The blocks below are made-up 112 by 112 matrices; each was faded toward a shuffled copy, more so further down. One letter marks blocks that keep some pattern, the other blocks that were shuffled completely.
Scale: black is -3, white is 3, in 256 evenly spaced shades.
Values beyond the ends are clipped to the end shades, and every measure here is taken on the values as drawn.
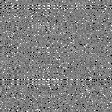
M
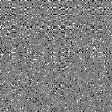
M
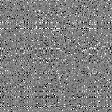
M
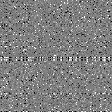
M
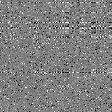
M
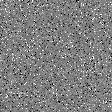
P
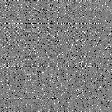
M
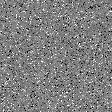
P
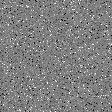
P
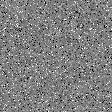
P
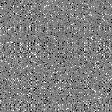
M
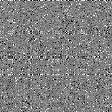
M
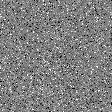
P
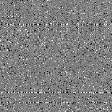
M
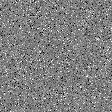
P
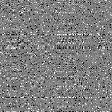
M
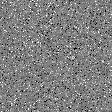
P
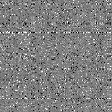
M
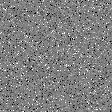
P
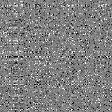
M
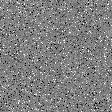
P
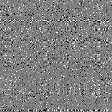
M
